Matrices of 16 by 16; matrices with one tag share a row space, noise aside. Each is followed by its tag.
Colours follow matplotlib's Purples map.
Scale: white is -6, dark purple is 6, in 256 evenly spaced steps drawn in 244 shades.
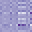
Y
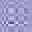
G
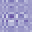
G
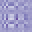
G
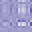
Y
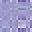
Y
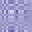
G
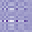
G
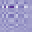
G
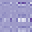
Y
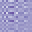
G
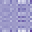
Y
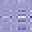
Y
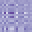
G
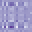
G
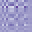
G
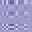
G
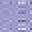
Y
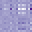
Y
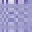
G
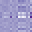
Y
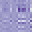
Y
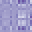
Y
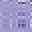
Y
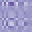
G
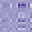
Y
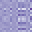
Y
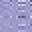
Y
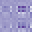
Y
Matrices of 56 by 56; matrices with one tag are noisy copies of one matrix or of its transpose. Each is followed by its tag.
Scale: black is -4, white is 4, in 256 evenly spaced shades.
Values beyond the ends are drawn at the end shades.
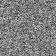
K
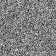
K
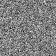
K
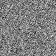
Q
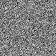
Q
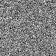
K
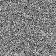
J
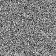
J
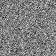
Q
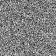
J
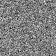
K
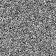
K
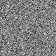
Q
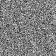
J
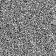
J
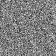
J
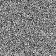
J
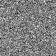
K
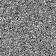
K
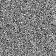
J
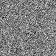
Q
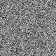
Q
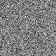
Q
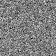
K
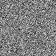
Q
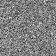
K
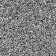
K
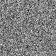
K
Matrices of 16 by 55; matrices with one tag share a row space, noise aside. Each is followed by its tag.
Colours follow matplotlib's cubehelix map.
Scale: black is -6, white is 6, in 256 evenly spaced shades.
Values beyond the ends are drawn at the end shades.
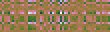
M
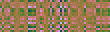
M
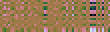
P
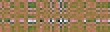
M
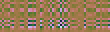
M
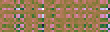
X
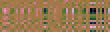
P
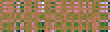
X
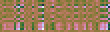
X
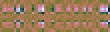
X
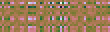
M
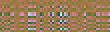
M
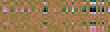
P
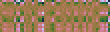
X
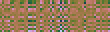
M
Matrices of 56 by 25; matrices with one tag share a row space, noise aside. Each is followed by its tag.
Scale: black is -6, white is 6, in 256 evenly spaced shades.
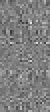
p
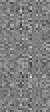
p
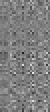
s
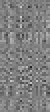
p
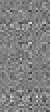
p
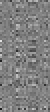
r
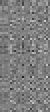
s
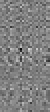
p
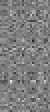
s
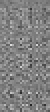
p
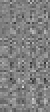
s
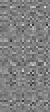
s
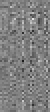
s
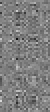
r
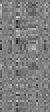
r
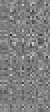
s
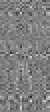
p
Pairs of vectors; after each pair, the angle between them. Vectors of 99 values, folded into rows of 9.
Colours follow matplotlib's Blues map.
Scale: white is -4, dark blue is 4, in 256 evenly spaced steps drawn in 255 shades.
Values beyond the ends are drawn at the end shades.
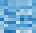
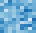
orthogonal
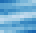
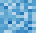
orthogonal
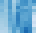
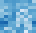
partly opposed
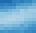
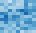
partly opposed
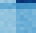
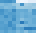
nearly opposite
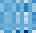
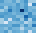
orthogonal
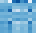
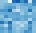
nearly parallel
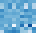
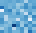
partly opposed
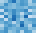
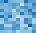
partly opposed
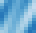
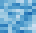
partly opposed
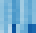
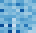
partly opposed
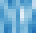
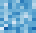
partly aligned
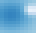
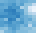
nearly parallel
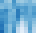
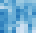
nearly parallel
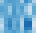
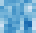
nearly parallel
